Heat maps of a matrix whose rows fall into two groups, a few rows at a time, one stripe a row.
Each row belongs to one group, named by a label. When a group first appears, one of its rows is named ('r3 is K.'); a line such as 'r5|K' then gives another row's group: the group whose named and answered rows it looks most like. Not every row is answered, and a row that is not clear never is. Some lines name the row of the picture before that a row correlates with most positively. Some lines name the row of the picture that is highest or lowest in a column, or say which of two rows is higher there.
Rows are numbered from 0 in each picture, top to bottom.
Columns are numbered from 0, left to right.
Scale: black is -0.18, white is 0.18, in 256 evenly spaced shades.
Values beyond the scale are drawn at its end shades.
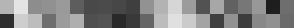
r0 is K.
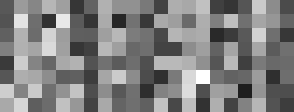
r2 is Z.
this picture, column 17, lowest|6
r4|K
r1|K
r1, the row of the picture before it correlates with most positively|1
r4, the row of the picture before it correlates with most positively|1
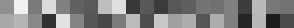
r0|Z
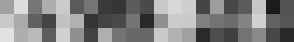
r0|K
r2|K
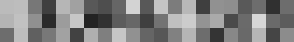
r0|K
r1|K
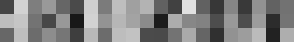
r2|Z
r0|Z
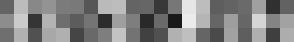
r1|Z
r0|Z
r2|Z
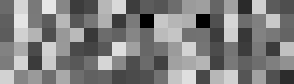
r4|Z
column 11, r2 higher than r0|Yes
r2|K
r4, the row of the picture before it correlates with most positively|0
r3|Z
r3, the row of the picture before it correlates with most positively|2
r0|Z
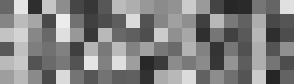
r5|K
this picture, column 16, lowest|0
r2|K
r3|Z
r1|K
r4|Z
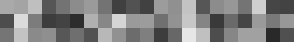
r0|K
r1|Z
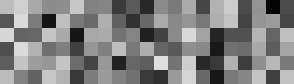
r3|Z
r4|K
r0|K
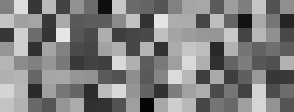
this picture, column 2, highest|1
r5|K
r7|K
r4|Z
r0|Z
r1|K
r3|Z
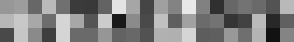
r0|Z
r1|K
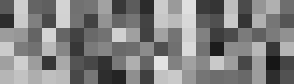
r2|Z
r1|K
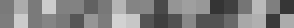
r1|Z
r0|Z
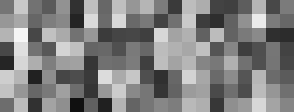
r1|Z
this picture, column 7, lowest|7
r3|K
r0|Z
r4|K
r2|K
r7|Z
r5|Z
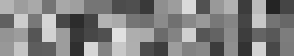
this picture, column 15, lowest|3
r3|Z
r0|K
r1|Z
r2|Z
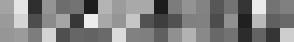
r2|Z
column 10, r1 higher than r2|No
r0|Z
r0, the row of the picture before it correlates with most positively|1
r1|Z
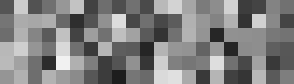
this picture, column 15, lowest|2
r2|Z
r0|K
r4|K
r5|K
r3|K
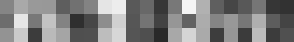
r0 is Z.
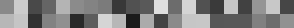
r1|Z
